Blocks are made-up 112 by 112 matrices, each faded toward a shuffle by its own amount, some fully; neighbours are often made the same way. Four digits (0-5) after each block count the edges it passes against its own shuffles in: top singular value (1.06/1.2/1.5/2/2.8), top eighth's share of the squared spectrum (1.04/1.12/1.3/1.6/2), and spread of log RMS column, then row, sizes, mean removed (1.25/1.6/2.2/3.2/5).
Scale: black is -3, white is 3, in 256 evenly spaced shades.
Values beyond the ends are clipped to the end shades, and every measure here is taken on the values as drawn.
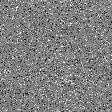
2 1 0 0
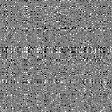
5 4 3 3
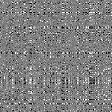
5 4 3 3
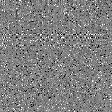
4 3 1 2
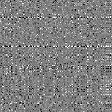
5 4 3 3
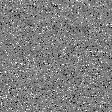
2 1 0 0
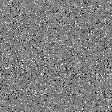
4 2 0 1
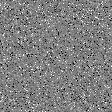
2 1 0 0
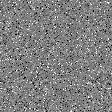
2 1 0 0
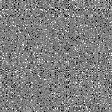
4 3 2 2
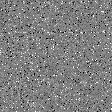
2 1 0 0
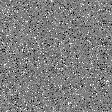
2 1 0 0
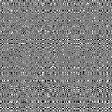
5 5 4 4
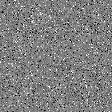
3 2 0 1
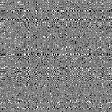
5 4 3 4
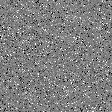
0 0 0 0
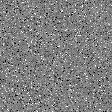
2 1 0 0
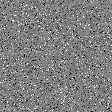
0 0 0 0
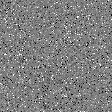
3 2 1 0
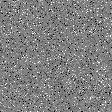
0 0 0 0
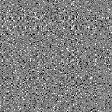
4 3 2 2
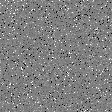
0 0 0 0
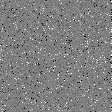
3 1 0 0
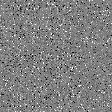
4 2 1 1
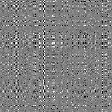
5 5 4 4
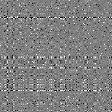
5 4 2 3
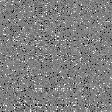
4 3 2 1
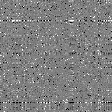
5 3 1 2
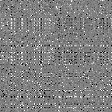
5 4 3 3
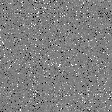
3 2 1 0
